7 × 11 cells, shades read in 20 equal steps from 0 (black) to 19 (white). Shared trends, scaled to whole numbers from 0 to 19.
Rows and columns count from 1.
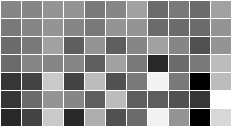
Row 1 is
10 10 11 11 9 10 12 8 9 8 12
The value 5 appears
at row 5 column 2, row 5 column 4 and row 7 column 2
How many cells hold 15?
2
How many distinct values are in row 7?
10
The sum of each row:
110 106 103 100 99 97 98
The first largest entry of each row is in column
7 3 3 11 8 11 8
